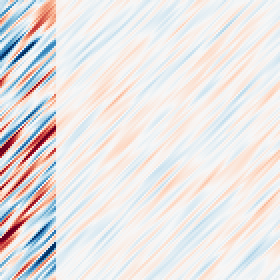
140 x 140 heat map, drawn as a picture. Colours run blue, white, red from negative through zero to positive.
Histogram: heavy tails on both sides. Seam: vertical, 20% of the way across, the right part calmer. Mirror symmetry: none. Grain: diagonal, up to the right. Slope: none.
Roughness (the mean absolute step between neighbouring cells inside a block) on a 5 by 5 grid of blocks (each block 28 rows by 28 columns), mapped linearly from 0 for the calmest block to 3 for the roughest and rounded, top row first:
2 0 0 0 0 / 2 0 0 0 0 / 3 0 0 0 0 / 3 0 0 0 0 / 2 0 0 0 0
